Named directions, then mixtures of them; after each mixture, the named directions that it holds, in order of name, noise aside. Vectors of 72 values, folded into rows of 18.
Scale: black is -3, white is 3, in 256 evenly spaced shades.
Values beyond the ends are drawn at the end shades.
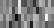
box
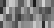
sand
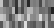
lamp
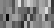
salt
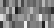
lamp, sand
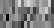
salt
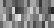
box, lamp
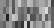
salt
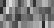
sand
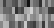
lamp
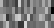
lamp, salt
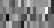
salt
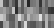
lamp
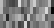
lamp, salt, sand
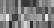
box, lamp, salt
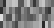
sand
